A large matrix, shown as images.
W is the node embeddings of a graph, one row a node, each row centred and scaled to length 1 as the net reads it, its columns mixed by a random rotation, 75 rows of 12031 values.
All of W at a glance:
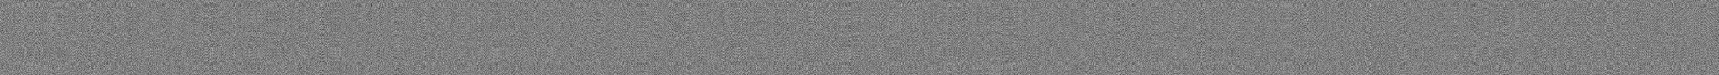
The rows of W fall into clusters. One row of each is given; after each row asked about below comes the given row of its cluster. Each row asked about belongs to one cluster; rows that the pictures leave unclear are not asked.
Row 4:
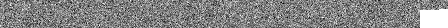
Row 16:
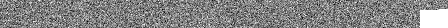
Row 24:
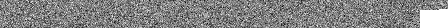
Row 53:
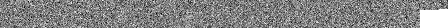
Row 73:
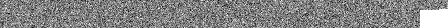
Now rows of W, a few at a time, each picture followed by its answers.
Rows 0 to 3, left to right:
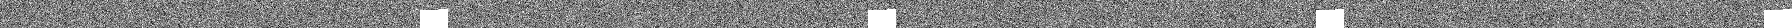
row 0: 16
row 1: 53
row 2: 73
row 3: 4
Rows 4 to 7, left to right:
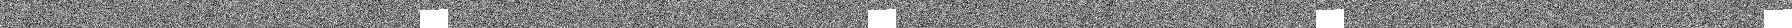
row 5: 4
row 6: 4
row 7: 24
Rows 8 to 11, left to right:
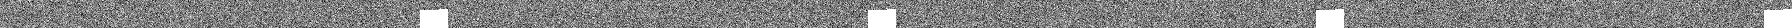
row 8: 53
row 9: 24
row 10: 73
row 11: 4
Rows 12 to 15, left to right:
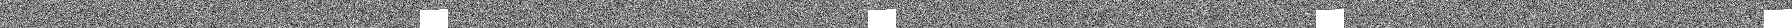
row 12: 24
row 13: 16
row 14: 4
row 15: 53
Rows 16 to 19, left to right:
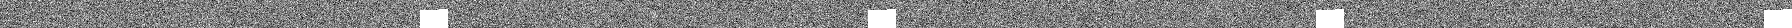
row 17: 24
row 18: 4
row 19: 16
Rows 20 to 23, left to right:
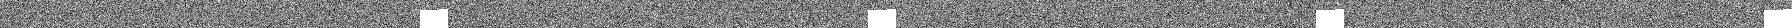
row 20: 16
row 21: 24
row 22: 24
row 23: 73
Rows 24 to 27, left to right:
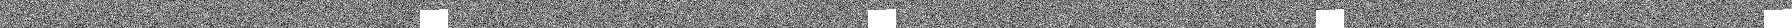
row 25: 4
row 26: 73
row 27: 4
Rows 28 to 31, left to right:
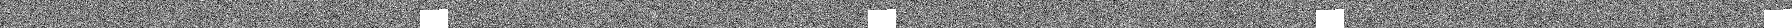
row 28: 73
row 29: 24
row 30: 73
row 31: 4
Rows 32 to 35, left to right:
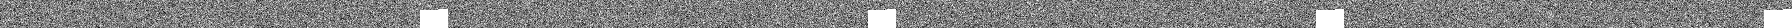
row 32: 16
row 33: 16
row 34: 24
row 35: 24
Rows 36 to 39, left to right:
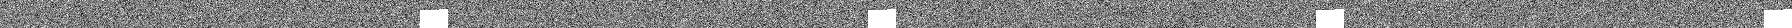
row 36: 53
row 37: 73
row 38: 16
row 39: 53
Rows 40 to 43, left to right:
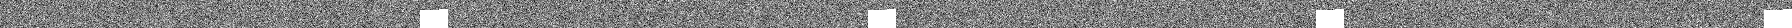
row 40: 73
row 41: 4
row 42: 16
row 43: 24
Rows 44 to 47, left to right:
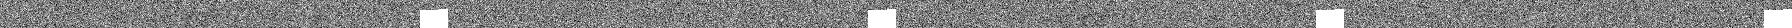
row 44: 4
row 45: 73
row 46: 4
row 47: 53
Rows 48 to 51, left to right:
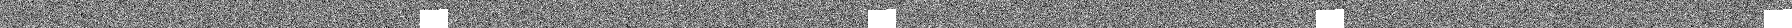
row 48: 53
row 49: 16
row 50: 53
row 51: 24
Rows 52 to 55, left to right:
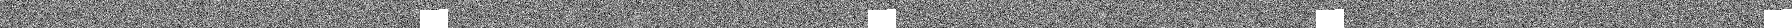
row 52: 16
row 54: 24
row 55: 16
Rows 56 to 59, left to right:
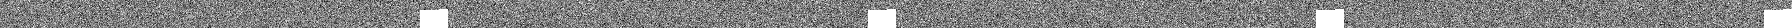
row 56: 53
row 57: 24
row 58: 24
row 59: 73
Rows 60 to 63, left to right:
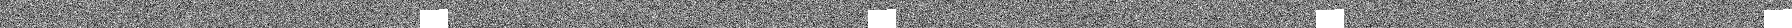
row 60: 53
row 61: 24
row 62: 4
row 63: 4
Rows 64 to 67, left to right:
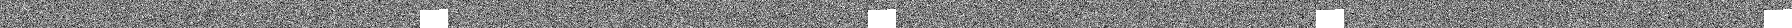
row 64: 4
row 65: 73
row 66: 53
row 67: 73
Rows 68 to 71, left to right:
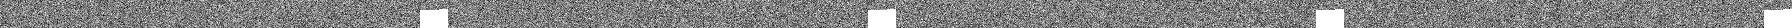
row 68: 73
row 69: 73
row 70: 24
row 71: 4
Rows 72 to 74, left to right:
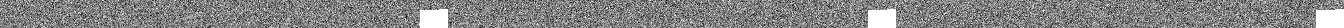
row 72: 53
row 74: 24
